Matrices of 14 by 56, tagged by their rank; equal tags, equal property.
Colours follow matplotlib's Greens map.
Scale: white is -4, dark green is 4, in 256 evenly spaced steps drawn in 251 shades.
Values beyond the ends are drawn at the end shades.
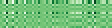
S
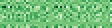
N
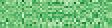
N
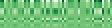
S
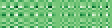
S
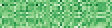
N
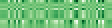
S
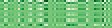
S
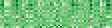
N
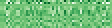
N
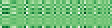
S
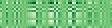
S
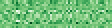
N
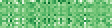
N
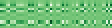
S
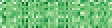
N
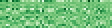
N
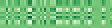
S
